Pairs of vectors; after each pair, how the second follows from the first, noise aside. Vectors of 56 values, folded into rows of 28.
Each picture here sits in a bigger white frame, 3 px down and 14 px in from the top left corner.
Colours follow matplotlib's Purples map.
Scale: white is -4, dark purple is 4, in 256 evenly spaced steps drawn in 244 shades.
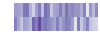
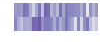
copied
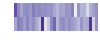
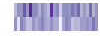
shuffled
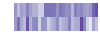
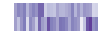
negated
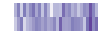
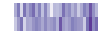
copied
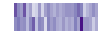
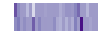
partly zeroed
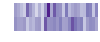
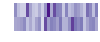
copied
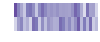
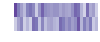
copied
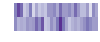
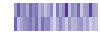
shuffled
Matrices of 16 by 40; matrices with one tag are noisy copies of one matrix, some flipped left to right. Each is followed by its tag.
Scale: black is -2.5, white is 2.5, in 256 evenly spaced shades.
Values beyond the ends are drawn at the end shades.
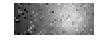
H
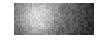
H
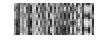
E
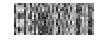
E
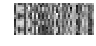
E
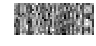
E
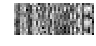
E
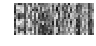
E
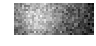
H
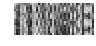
E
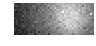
H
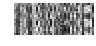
E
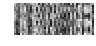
E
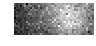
H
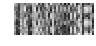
E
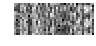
E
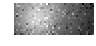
H
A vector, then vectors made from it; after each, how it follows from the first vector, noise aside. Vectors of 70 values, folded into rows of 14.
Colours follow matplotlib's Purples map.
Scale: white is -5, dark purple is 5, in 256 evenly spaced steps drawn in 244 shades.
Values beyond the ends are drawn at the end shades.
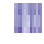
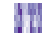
scaled up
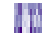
scaled up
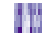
scaled up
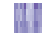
reversed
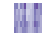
reversed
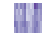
reversed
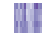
reversed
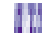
scaled up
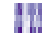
scaled up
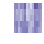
reversed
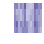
reversed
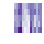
scaled up
